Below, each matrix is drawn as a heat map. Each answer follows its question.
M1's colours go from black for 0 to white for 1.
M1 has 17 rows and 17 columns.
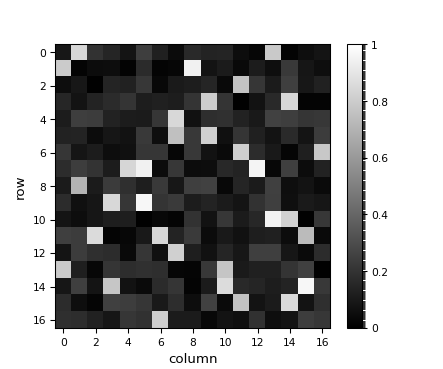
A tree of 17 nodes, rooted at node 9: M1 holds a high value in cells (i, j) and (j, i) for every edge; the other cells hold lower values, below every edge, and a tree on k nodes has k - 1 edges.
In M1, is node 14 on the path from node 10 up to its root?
yes
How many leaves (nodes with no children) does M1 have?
5
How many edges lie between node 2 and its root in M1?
5
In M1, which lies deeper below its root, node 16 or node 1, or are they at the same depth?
the same depth
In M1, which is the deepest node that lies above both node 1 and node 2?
14
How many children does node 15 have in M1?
1
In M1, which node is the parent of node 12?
7
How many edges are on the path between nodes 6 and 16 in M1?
1
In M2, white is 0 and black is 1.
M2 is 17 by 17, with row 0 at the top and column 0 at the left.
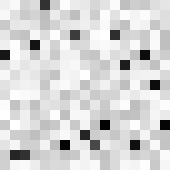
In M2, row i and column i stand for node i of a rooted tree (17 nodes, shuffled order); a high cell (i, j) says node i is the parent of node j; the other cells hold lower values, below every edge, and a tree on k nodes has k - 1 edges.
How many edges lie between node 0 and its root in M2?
1
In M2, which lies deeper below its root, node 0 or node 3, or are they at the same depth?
node 3
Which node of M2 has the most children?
14
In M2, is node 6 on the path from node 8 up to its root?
no
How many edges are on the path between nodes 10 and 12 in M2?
1
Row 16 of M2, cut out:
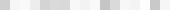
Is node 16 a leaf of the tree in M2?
yes
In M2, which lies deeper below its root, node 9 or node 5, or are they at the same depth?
node 9
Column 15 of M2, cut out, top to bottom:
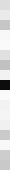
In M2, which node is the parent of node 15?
8
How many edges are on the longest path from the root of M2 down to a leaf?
5
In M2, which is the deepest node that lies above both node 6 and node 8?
14
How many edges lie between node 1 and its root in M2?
5
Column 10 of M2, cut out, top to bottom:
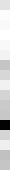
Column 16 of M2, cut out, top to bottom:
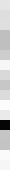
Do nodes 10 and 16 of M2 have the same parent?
yes
